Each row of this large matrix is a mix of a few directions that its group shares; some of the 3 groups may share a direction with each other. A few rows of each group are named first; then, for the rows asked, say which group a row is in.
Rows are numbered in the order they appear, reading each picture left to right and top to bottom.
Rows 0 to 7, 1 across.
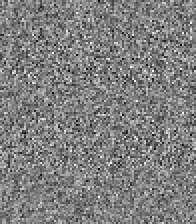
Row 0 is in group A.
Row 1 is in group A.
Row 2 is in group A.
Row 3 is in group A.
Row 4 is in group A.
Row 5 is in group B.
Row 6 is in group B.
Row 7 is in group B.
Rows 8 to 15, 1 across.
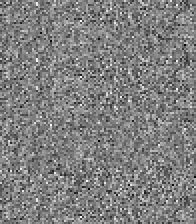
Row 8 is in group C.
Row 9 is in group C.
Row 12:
C
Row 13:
A
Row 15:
C
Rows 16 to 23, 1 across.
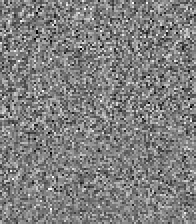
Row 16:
A
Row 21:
C
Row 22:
A
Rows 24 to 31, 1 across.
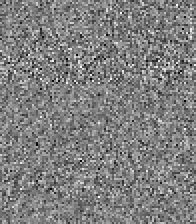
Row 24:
C
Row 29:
C
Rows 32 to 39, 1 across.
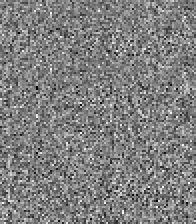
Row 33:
B
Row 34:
C
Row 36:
C
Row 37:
B
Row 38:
B
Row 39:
A
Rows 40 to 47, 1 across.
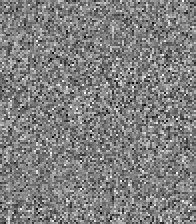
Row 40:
A
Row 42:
B
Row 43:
B
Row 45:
C
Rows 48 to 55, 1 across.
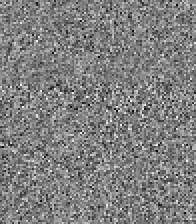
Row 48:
C
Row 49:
A
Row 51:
B
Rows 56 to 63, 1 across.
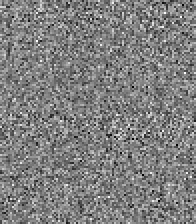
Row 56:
A
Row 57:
B
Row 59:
A
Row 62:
A
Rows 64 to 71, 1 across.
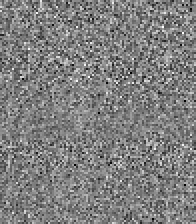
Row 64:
A
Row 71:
A
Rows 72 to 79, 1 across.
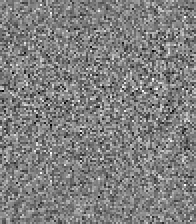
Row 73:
A
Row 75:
A
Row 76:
C
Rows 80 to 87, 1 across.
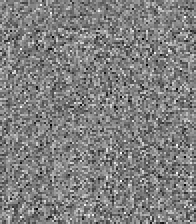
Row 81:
A
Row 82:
A
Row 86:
C
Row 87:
A
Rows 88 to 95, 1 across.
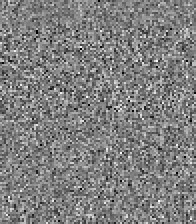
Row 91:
B
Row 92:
A
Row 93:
C
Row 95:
A
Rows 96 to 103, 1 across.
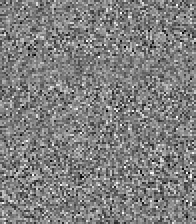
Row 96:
C
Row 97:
A
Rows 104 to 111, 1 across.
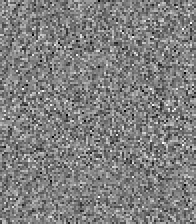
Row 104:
B
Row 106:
C
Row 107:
A
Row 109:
A
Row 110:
C
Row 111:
A
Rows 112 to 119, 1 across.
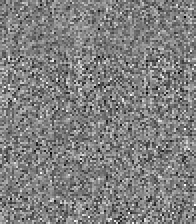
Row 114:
B
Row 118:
C
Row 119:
B
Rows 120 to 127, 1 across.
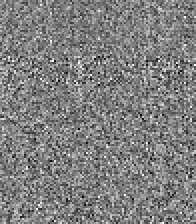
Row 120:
C
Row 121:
C
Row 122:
B
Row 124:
A
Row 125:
A
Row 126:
A
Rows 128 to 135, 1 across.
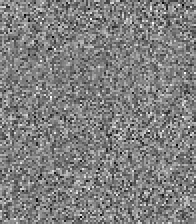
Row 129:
A
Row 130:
C
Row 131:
C
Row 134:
B
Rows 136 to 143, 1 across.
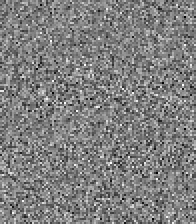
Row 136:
C
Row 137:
C
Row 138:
A
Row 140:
C
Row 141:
B
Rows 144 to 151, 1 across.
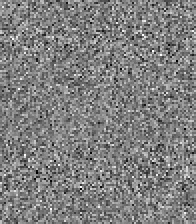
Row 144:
B
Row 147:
B
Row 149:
A
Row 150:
C
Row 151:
C
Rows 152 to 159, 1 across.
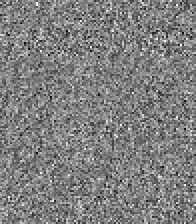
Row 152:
C
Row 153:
A
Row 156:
C
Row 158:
C
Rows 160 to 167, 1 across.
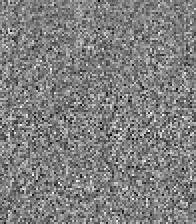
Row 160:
B
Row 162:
C
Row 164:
B
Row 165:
B
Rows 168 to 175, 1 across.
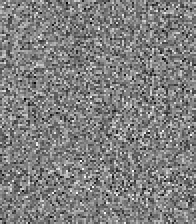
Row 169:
A
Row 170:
A
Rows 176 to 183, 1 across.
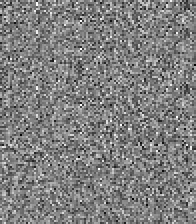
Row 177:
C
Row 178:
B
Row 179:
C
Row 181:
A
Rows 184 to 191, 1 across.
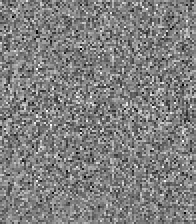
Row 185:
C
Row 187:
A
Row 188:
C
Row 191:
C
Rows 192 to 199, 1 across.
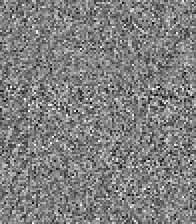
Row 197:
B
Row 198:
B
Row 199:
A
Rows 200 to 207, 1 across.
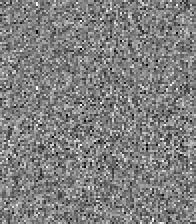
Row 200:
C
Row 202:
A
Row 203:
C
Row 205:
A
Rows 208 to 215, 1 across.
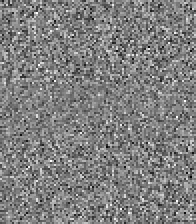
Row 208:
A
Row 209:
B
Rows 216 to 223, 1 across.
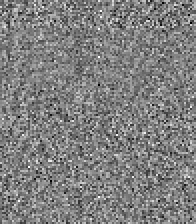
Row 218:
B
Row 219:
A
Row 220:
B
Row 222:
C
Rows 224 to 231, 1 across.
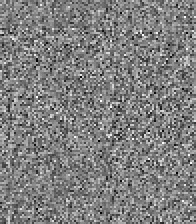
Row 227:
B
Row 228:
B
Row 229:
B
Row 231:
B
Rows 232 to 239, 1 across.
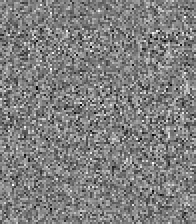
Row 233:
A
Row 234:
C
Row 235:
C
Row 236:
A
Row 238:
A
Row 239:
C
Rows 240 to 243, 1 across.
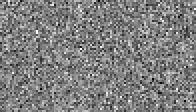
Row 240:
B
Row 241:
C
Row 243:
C
